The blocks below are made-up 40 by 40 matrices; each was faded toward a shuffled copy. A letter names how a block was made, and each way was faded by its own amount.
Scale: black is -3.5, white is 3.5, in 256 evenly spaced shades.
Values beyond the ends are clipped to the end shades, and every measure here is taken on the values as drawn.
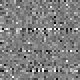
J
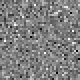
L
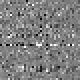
J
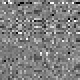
J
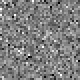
L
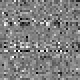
J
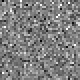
L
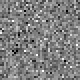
L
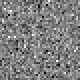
L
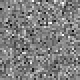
L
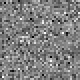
L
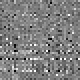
J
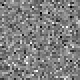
L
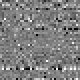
J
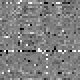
J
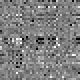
J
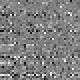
J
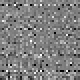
J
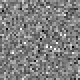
L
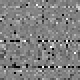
J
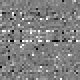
J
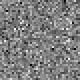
L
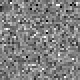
L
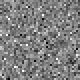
L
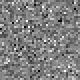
L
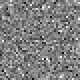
L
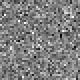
L
